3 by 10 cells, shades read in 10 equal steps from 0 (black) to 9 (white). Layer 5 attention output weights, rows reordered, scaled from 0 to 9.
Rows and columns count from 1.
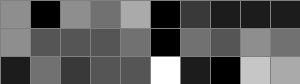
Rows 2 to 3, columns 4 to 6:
3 4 0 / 3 3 9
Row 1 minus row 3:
4 -4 3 1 3 -9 1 1 -6 -5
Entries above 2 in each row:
4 9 6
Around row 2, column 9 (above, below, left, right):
1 7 3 4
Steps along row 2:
down same same up down up down up down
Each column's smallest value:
1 0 2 3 3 0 1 0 1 1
